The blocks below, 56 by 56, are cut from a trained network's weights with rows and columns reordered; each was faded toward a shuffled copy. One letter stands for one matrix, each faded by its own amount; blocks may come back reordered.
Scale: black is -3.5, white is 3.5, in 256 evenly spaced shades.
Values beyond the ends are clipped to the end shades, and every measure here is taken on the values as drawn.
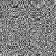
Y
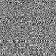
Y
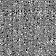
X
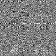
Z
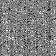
X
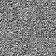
Y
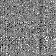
X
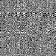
Z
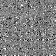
X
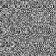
Y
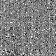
X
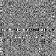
Z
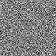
Y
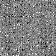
X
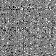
X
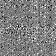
X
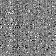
X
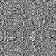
Z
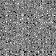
X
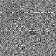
Z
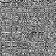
Y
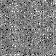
X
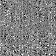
X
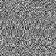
Y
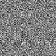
Y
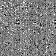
X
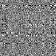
Z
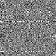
Z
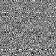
Z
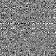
Z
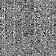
X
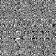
Z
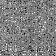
X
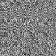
Y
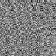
Y
